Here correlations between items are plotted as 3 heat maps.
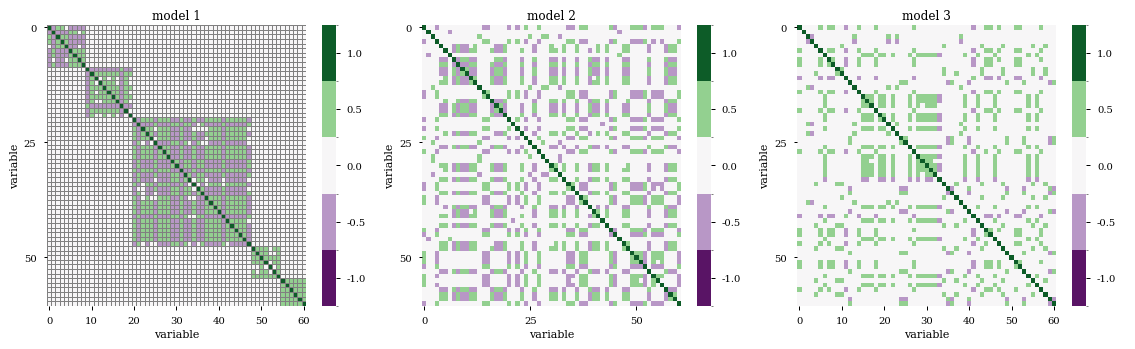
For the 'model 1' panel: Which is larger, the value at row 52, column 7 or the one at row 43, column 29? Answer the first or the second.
the first
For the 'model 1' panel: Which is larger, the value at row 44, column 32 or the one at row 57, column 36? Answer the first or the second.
the second
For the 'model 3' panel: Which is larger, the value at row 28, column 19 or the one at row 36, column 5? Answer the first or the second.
the first
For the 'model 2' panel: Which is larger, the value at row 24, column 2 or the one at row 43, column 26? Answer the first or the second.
the first
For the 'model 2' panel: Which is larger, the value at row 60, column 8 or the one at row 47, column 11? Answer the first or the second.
the second
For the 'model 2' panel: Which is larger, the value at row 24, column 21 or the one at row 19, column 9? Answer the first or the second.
the first
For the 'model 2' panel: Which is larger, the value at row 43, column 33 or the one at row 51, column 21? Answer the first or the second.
the first
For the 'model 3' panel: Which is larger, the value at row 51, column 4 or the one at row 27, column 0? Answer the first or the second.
the second
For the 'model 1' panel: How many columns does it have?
61
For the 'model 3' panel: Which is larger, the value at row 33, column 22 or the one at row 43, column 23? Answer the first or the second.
the second
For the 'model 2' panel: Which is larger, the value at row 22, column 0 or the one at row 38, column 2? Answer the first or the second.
the second
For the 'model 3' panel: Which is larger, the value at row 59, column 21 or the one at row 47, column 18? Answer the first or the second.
the second
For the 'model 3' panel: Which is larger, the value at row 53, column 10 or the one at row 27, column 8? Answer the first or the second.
the second
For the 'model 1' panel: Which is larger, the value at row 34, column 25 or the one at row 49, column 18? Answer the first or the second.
the second
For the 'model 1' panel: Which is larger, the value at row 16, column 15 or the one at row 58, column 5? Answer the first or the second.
the first
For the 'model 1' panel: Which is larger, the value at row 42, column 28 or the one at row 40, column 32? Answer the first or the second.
the first
